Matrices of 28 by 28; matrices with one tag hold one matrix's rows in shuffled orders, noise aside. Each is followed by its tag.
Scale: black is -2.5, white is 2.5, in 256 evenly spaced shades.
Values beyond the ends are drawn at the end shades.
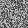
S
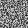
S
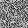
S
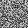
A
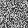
S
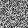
S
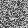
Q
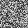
Q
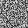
S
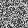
Q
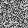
Q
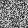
A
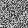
S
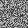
S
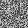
A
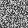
S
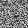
A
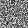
S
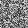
Q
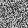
S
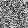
Q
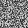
A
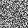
A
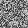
Q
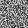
S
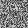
S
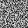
S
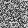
Q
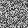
S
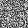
A
